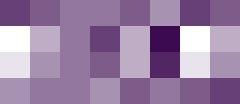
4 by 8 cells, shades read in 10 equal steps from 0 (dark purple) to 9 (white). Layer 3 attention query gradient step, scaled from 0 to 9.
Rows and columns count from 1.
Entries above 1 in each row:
8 7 7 8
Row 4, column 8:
2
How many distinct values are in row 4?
4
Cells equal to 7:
0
